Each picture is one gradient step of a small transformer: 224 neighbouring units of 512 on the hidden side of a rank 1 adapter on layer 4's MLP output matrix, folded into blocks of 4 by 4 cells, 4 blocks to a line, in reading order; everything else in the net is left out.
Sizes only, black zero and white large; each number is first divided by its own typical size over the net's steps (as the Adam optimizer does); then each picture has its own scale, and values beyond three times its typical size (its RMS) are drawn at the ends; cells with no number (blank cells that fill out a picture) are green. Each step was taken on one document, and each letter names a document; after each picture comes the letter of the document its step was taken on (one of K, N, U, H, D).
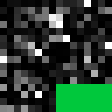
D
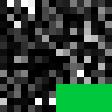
D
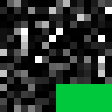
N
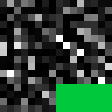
D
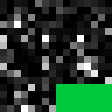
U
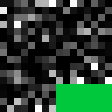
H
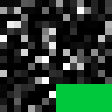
N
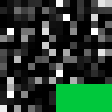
N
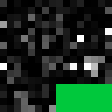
U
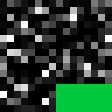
N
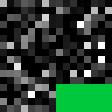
H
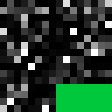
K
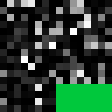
D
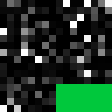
K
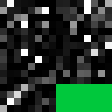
K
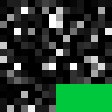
H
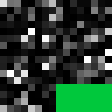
U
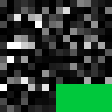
D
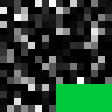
U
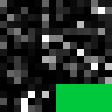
U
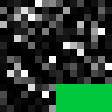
H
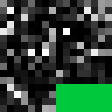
N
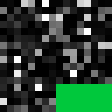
D
